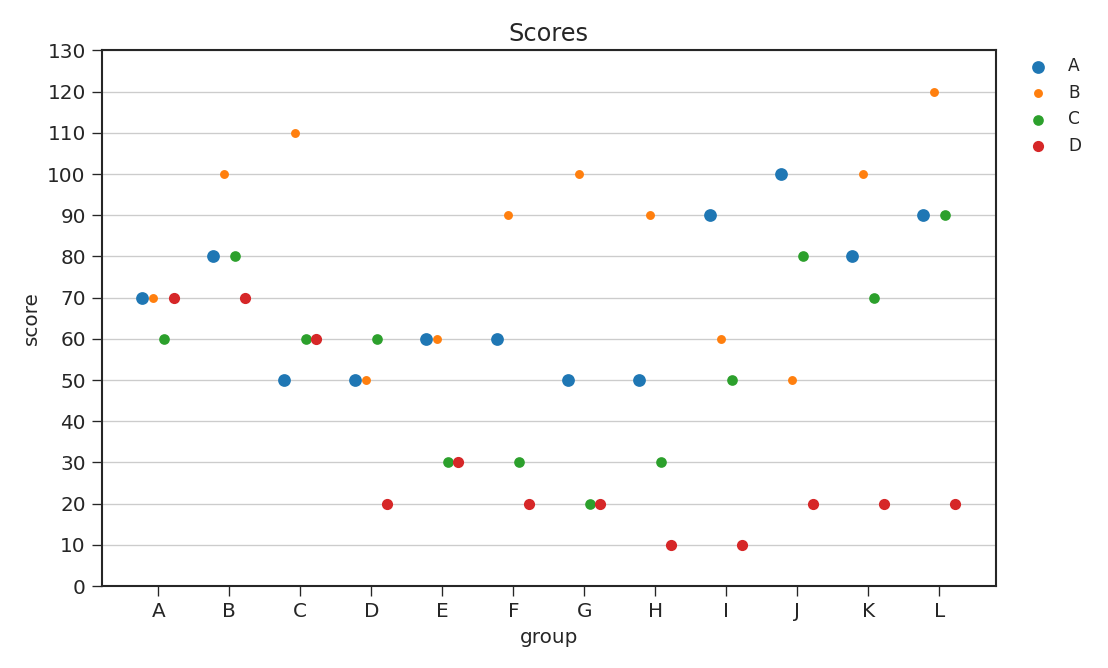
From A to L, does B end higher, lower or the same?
higher
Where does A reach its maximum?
J
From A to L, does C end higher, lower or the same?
higher
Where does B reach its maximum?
L
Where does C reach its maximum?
L
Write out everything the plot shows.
Title: Scores
x-axis: group, ticks A B C D E F G H I J K L
y-axis: score, ticks 0 10 20 30 40 50 60 70 80 90 100 110 120 130
Legend: A, B, C, D
Values:
A: 70 80 50 50 60 60 50 50 90 100 80 90
B: 70 100 110 50 60 90 100 90 60 50 100 120
C: 60 80 60 60 30 30 20 30 50 80 70 90
D: 70 70 60 20 30 20 20 10 10 20 20 20
